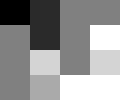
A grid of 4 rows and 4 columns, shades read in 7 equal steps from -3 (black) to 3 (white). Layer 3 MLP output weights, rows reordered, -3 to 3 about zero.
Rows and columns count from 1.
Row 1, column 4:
0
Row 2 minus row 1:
3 0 0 3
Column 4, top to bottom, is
0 3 2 3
